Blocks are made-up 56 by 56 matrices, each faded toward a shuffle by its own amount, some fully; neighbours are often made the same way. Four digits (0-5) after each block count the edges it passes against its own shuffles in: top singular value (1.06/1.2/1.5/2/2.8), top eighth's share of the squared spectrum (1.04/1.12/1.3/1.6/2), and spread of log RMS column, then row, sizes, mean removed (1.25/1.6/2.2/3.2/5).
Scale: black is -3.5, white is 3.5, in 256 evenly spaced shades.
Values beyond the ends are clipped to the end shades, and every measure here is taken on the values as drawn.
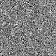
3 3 0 1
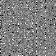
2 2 2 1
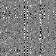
3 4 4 2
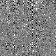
2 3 3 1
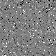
2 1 0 0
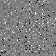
3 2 1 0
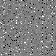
3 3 1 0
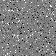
0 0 0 0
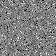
0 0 0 0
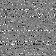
2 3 0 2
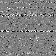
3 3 0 3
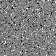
0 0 0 0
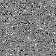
1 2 0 2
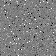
0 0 0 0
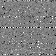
3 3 0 2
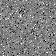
0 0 0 0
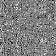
3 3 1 1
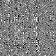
3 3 2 1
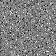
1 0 0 0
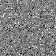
2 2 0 0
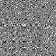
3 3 1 2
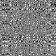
4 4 2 3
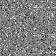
2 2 0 1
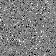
1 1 0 0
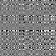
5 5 3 4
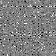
3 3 1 2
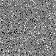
2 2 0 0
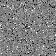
1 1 0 0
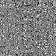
3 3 1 1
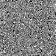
1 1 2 0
